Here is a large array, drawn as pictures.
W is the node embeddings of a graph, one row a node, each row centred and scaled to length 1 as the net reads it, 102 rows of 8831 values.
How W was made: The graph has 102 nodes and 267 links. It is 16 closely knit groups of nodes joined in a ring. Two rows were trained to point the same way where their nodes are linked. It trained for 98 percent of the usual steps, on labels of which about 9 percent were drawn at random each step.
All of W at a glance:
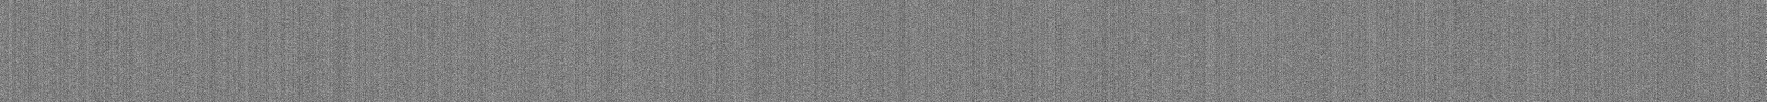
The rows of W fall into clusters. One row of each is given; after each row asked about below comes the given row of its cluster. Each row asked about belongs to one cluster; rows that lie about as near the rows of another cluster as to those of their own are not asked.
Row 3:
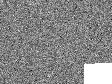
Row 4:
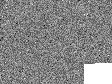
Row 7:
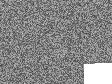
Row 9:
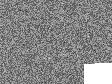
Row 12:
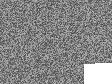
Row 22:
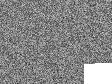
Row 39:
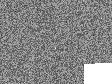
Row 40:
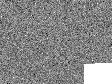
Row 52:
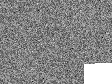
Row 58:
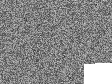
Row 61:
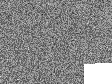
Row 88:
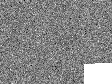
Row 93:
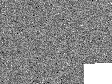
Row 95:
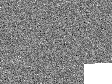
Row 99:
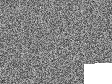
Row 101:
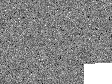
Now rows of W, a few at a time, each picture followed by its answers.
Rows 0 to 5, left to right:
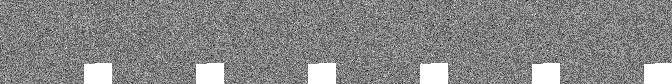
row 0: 52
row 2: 52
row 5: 4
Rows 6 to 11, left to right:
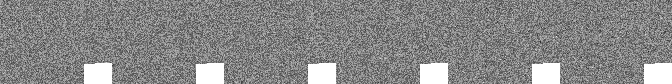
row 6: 99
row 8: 88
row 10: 12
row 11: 3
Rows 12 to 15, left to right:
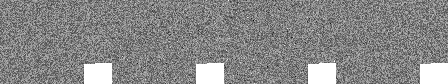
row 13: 61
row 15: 95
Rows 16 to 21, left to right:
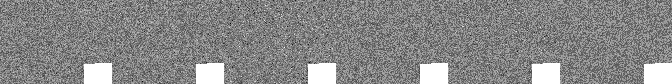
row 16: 93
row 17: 7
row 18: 7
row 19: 4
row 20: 93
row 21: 40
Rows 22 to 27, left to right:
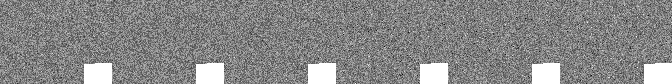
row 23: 4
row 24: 4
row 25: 39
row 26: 101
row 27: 4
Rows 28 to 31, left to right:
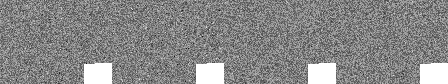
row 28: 9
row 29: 52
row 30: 52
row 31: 95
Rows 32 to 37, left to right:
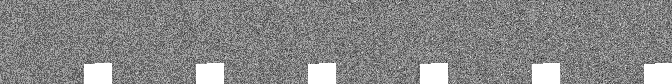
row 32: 58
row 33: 93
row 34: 39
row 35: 93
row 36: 93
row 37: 99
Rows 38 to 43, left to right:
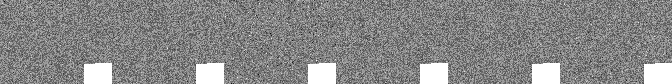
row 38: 40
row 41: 101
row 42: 88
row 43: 12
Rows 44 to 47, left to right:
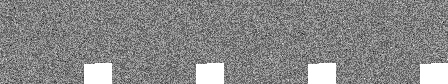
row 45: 40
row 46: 88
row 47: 12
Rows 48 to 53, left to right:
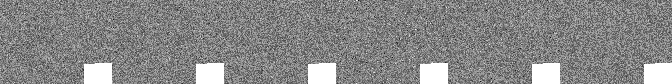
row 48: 9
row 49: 88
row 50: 95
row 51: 9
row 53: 40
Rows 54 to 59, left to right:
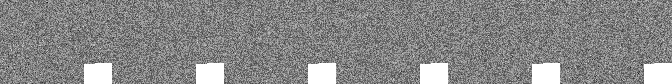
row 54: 22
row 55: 61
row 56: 3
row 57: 9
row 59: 7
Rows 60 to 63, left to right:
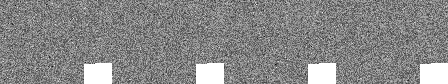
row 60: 61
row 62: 52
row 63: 88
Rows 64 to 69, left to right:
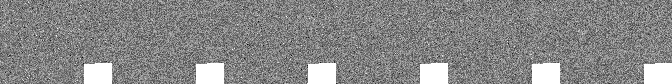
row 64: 95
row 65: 101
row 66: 52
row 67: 88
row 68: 93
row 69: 7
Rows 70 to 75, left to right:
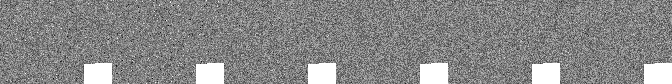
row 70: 4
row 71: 39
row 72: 22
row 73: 101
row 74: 99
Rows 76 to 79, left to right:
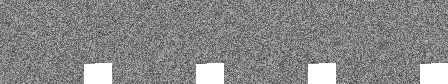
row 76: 40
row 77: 58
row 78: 40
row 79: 12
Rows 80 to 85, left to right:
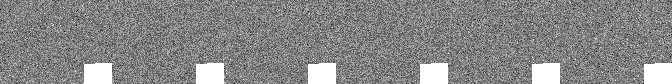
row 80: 4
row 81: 58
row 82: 99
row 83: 52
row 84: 7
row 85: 3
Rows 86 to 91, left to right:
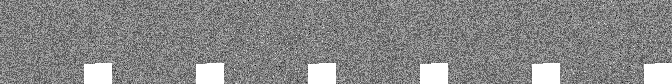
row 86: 61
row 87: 58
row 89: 39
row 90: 7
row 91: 7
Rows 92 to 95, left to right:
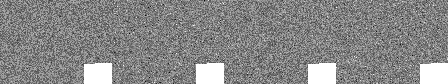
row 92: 95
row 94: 12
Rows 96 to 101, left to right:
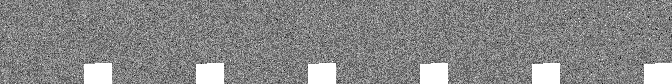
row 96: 93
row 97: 40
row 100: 12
